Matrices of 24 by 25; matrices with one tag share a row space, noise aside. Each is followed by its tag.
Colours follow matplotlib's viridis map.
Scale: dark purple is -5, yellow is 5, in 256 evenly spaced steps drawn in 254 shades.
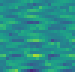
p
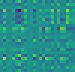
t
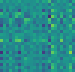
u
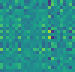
u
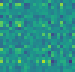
u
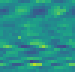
p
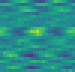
p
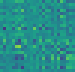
t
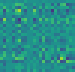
t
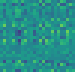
t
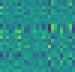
u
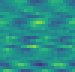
p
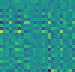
u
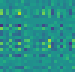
u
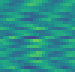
p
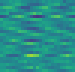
p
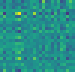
t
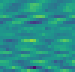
p
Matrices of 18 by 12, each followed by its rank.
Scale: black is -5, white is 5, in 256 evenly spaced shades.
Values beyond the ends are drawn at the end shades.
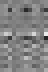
two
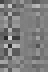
two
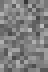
full rank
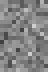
full rank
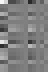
one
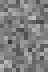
full rank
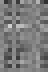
two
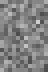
full rank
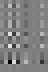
one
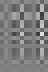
one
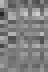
two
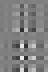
one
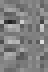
two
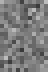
full rank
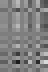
one
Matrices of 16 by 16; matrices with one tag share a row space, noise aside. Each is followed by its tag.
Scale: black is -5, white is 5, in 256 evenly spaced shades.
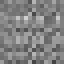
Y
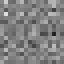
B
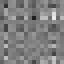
B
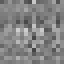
Y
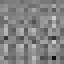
B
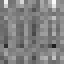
B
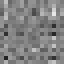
B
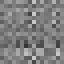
Y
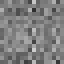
Y
